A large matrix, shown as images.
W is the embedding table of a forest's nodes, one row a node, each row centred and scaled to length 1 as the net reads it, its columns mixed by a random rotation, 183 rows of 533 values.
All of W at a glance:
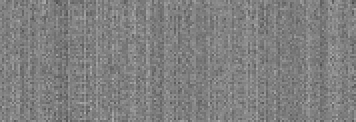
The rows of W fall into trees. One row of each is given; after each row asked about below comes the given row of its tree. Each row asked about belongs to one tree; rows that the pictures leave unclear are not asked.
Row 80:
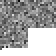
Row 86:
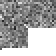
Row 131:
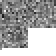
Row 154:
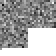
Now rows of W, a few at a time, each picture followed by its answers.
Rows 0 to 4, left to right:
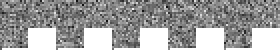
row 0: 131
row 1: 131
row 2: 86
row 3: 131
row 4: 131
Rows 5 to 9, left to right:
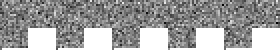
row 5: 131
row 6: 80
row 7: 154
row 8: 131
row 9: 154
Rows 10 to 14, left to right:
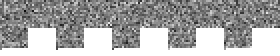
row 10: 131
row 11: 86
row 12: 86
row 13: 154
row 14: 154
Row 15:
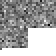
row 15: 131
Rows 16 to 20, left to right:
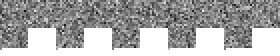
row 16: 131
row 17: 154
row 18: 154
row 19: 131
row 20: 131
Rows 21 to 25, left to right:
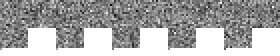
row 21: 154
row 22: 131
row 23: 131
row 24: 154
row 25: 80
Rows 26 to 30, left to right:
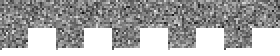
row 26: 154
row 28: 154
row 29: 154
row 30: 86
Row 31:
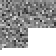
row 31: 154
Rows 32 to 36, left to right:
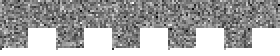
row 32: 80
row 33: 131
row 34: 86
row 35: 154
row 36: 131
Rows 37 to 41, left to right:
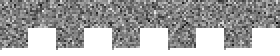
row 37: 154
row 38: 154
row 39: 154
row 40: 86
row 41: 154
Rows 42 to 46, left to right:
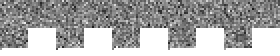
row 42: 154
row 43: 80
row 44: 80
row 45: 154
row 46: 131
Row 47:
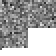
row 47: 80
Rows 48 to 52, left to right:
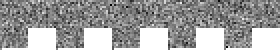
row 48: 154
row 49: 131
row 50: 154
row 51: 86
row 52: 80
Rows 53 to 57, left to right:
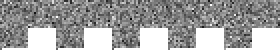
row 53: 154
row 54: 86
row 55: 86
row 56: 131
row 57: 154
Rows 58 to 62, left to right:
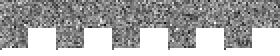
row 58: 86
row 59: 131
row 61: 131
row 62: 86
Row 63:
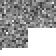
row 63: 154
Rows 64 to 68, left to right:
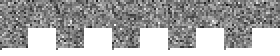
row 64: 86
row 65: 131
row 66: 131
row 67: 131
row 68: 154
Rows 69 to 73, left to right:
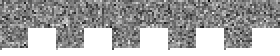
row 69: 131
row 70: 154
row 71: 154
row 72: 131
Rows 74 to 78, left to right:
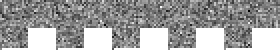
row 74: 131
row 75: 131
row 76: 80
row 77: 154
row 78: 131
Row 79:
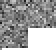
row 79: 131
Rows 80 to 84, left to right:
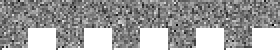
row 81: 80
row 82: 154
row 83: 154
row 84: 131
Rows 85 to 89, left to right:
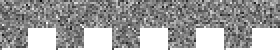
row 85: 131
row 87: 86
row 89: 154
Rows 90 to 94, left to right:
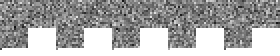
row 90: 86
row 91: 154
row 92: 154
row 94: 154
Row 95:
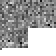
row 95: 131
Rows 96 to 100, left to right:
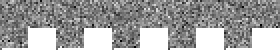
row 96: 131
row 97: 80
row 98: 131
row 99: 86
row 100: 80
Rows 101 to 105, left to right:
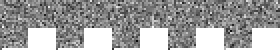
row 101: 80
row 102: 80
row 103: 86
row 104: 86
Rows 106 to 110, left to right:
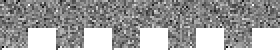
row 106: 80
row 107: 80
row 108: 154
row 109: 80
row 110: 80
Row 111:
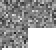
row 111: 80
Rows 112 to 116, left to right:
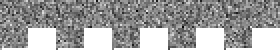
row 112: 154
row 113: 131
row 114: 131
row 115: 86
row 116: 131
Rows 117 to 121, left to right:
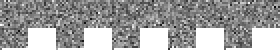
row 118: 154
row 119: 131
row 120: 80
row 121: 86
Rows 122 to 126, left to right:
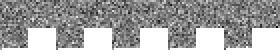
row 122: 131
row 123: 154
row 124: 154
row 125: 154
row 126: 80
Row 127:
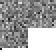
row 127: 86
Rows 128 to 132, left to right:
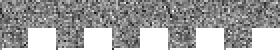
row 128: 131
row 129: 131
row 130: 86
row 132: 154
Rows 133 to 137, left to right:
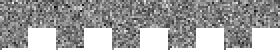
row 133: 86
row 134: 131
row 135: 154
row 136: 80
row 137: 86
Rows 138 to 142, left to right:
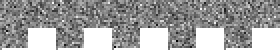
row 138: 154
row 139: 154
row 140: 80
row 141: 131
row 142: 131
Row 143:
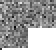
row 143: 86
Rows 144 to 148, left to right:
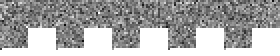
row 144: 86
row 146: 154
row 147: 86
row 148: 131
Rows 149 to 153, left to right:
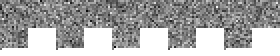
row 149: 131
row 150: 86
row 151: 80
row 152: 80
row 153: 154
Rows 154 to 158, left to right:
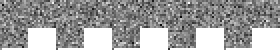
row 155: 154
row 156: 131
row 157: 86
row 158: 154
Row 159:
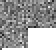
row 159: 80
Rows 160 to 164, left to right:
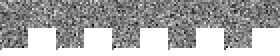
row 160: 131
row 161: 80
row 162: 80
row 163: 154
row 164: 80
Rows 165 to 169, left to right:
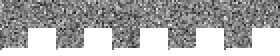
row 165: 80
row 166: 154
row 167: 131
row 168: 154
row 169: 86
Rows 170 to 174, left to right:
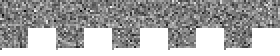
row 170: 131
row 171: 131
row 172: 154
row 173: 154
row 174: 131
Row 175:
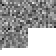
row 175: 154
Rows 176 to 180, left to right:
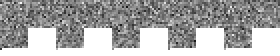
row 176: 86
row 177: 154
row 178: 154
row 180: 131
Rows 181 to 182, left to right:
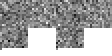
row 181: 131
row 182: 131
